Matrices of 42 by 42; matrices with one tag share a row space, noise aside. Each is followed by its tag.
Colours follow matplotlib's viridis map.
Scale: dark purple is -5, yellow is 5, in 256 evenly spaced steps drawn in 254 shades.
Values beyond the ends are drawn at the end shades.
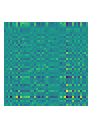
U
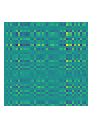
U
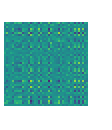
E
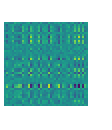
E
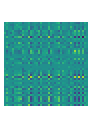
E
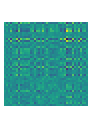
U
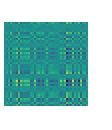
U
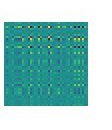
E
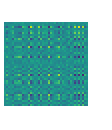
E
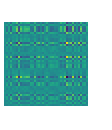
U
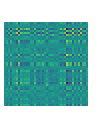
U
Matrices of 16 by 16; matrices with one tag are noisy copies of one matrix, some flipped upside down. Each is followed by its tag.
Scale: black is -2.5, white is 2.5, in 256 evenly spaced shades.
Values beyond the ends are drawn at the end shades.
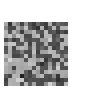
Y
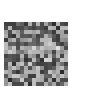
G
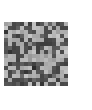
G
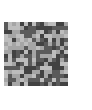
Y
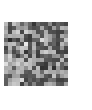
Y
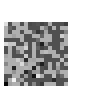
Y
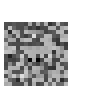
G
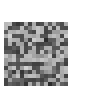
G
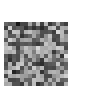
G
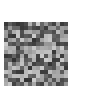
G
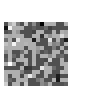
Y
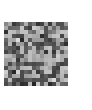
G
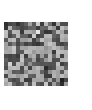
G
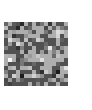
G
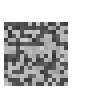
G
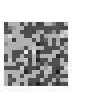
Y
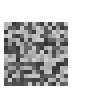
G
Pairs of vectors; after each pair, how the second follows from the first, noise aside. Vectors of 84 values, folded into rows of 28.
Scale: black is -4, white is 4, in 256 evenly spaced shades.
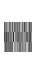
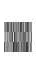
negated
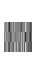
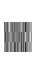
negated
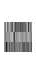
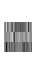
copied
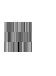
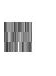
negated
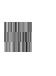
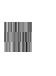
copied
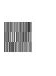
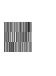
copied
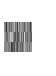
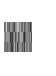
sign-scrambled
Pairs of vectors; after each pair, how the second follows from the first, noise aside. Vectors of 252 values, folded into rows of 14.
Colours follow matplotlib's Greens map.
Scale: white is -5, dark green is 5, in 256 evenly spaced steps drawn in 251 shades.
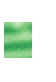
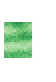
negated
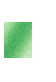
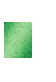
negated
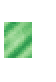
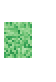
shuffled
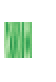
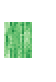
wrapped around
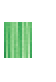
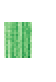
negated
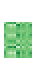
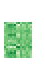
negated
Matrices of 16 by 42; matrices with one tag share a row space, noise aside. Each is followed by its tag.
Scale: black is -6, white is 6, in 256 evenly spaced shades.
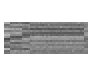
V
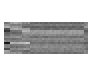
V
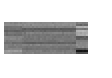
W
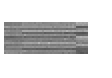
W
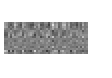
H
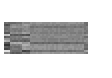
V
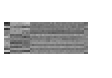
V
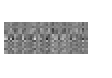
H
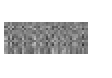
H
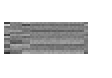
V
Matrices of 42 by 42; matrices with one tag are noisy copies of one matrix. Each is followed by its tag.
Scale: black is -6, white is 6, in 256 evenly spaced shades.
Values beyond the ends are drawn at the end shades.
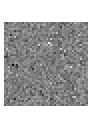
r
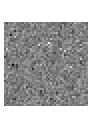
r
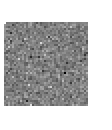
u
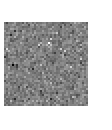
r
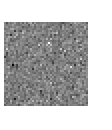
r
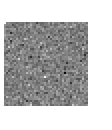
u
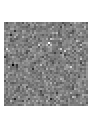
r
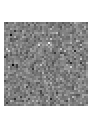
r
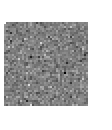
u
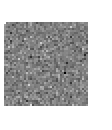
u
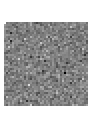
u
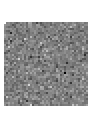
u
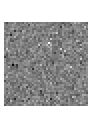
r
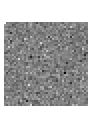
u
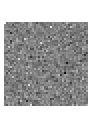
u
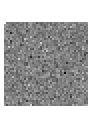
u
